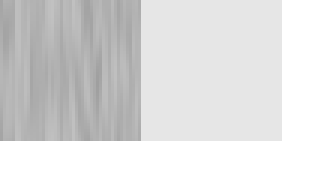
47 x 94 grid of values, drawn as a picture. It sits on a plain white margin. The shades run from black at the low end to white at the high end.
It is made of 1 by 2 panels. Panel 1,1: high, streaked downward, faint in contrast. Panel 1,2: very high, flat.
